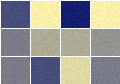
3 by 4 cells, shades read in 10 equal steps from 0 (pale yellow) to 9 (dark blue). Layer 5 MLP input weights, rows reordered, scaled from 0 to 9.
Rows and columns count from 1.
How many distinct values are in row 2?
3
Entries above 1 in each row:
2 4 3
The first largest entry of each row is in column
3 1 2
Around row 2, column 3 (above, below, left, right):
9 1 3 4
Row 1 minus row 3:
2 -7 8 -5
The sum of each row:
16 15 18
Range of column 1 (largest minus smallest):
2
